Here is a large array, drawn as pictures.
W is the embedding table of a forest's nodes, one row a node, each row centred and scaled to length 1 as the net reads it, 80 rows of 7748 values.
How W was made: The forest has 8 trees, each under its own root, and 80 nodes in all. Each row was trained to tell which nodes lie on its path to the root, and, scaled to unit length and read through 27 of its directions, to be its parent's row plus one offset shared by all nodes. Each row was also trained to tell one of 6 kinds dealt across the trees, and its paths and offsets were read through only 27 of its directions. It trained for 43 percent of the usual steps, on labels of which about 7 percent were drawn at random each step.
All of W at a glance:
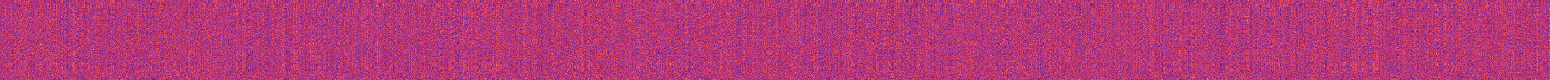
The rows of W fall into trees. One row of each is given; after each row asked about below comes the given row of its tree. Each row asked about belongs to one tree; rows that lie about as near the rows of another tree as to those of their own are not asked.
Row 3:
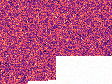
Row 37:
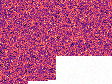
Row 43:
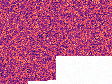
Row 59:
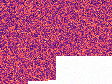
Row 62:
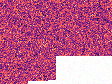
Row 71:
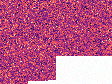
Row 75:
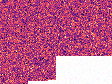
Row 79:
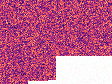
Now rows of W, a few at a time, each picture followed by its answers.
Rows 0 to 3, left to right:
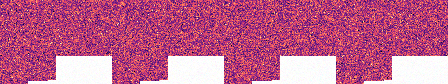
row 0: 37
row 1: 75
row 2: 37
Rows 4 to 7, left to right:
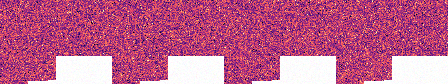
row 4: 43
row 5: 43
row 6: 43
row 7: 62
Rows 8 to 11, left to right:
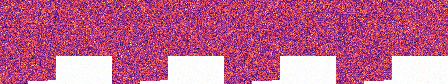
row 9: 62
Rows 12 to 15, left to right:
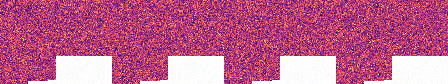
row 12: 75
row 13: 62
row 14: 62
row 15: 62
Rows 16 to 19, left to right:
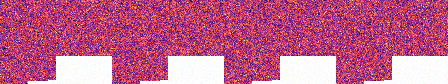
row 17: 79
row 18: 71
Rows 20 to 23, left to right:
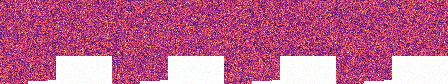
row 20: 59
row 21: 37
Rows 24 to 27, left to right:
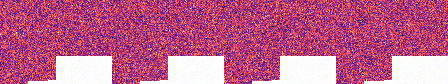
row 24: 71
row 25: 62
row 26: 75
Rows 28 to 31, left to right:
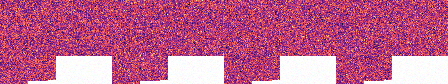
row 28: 43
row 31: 37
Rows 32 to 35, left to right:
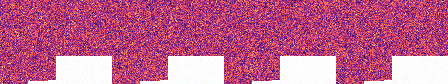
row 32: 37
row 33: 59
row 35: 3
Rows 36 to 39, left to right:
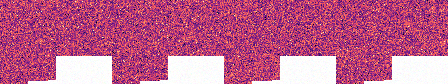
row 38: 62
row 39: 43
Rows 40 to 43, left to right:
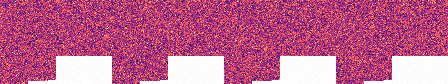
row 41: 37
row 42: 75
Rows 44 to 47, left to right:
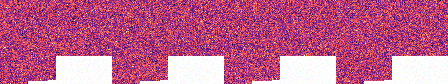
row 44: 71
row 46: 62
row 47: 3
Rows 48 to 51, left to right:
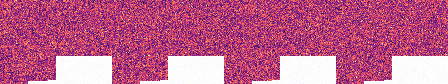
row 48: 71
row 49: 79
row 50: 59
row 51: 37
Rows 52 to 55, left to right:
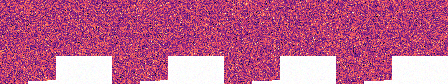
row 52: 59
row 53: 59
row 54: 62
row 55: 62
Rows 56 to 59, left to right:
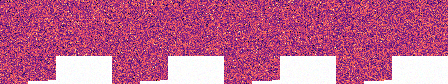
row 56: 37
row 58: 37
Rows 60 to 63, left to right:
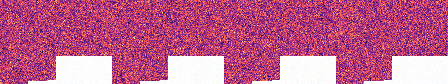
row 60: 75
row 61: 37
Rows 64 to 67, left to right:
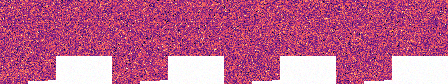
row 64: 62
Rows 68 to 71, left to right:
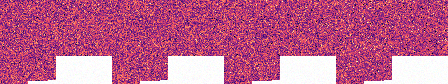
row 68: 37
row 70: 62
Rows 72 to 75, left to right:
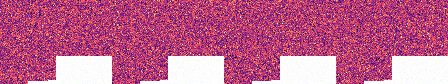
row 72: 37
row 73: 3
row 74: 71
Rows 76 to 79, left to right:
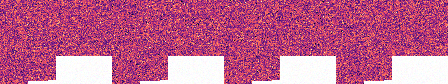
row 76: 3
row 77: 43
